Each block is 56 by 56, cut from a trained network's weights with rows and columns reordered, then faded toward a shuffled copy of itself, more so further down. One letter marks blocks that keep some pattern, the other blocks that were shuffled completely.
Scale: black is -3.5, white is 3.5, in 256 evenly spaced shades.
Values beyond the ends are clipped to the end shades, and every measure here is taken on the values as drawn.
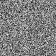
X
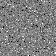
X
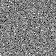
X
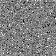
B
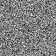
X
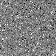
X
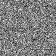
X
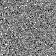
B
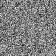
B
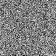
B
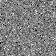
X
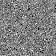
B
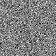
B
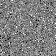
X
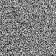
B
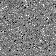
X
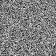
X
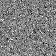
X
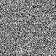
B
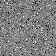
B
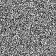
X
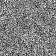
X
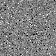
B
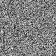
X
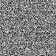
B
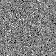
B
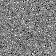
X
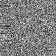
B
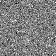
X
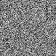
B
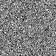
X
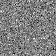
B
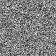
X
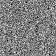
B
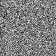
X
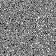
X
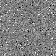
B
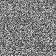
B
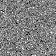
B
